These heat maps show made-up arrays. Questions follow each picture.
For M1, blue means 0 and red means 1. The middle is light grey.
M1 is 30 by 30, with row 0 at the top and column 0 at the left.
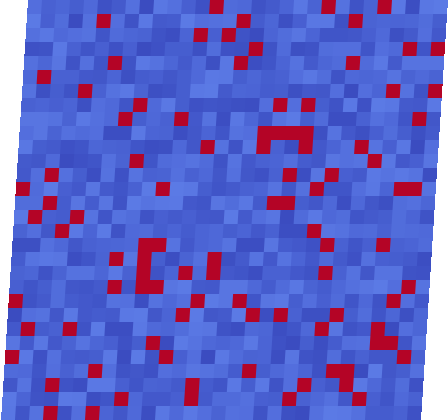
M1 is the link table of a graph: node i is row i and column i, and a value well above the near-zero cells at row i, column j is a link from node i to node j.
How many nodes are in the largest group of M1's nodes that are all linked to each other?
3
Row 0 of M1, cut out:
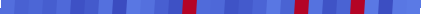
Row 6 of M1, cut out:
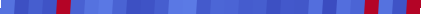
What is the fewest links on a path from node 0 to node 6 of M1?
5
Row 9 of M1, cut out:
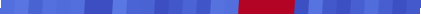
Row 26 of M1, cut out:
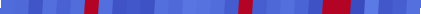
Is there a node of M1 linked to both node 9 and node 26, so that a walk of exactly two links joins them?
yes
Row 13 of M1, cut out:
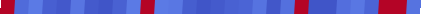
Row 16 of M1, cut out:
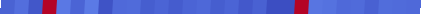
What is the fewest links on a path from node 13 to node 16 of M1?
2
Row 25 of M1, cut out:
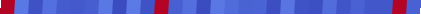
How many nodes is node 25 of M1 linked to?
3
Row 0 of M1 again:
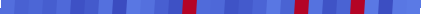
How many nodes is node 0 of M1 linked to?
3
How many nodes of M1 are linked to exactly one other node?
1
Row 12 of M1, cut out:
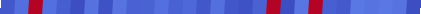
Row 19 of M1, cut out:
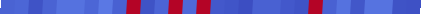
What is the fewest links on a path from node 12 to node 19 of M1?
1
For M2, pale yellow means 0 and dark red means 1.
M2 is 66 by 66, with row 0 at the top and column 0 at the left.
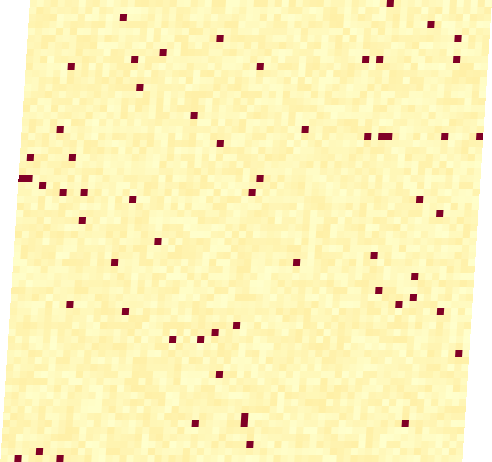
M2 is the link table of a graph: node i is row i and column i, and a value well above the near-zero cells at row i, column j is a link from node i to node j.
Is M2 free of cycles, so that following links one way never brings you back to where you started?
yes
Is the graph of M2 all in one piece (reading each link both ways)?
no
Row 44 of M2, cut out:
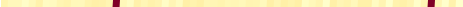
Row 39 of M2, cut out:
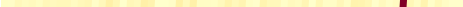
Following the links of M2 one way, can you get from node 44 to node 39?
no
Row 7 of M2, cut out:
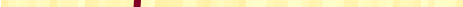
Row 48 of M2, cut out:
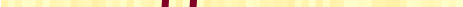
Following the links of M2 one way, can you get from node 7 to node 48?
yes
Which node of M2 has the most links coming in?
node 57
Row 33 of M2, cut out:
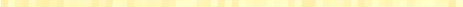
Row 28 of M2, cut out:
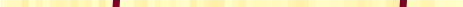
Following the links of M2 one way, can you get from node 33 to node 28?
no
